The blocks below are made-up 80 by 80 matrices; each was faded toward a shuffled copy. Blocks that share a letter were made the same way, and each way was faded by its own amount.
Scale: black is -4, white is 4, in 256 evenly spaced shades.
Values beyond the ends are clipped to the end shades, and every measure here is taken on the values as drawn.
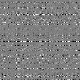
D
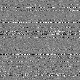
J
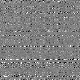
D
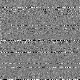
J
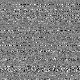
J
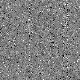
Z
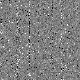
Z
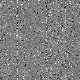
Z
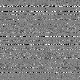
J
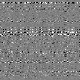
D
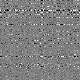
D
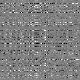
D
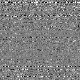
J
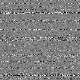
J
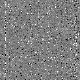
Z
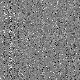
Z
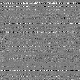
D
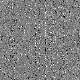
Z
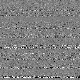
J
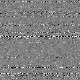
J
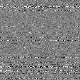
J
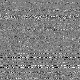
J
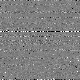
J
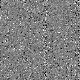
Z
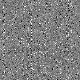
Z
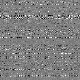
D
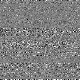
J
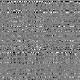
D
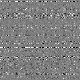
D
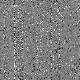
Z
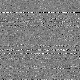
J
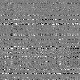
D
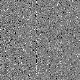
Z
